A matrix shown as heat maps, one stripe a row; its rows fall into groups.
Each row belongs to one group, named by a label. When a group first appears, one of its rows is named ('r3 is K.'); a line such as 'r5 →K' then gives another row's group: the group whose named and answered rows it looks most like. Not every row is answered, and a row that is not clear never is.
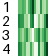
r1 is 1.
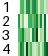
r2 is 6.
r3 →6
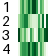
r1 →1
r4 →1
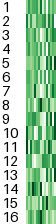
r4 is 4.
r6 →4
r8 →1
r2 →6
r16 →1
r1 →4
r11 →6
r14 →4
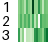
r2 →4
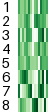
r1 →4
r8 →6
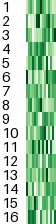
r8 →1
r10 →6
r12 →4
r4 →1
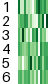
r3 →6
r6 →4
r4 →4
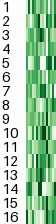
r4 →4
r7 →6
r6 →4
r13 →1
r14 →1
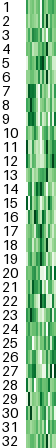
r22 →6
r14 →1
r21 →4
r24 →4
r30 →6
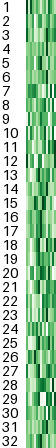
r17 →1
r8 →6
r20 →1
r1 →6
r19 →6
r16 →1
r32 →1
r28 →6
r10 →6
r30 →4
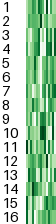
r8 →4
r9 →6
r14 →4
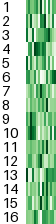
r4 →1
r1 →4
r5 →6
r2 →6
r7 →1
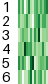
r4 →4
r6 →6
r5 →1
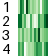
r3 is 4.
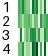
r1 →6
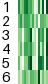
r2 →4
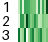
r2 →1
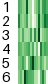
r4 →4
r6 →4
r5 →1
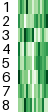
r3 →4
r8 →4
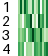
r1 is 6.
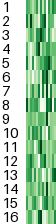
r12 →6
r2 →6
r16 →1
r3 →1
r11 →1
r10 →4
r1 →4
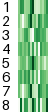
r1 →1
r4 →4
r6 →4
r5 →1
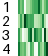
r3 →6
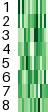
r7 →4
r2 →6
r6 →6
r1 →6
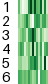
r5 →6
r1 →6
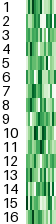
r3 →4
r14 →6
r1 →4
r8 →6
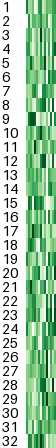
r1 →1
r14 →4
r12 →6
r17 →4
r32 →1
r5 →6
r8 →6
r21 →6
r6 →4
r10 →1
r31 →1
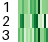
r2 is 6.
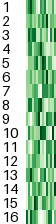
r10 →6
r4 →1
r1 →6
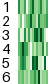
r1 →1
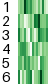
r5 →4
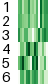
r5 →6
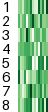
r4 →4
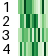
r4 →6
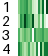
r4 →4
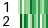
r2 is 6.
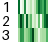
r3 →1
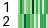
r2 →4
